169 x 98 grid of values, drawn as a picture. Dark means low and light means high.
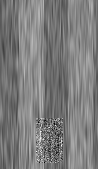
Stripes: upright, repeating 2 times. Odd patch: rougher, in the bottom middle. Roughest part: bottom middle.
